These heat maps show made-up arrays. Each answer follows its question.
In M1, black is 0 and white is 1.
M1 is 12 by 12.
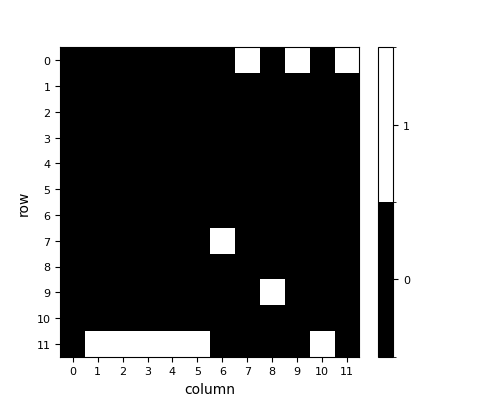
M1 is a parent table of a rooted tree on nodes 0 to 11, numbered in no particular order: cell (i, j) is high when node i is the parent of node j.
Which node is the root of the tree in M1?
0
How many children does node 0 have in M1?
3
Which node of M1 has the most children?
11
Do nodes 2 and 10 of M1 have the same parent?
yes
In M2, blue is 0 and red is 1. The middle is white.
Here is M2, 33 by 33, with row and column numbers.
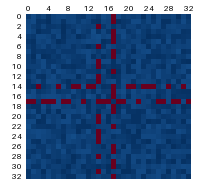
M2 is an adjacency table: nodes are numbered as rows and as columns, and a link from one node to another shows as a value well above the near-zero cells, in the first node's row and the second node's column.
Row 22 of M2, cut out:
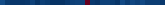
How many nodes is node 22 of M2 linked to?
1
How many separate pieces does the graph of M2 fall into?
1
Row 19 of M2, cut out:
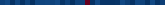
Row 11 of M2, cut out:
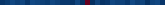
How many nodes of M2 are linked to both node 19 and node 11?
1
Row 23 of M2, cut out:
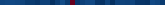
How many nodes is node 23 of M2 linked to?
1
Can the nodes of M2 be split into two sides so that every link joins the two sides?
yes
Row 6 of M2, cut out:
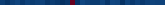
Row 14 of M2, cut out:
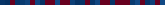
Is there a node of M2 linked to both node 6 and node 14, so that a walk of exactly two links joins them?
no
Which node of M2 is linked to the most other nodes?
node 17
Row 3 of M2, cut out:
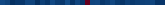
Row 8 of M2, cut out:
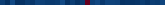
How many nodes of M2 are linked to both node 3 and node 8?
1
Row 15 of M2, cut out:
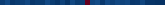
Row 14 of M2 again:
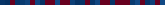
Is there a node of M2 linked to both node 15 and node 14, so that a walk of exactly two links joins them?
yes
